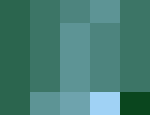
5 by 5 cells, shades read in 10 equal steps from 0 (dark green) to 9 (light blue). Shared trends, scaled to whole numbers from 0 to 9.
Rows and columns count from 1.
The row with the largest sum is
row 5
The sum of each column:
10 17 25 26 12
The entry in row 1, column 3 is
4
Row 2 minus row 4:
0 0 0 0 0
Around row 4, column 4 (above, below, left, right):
4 9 5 3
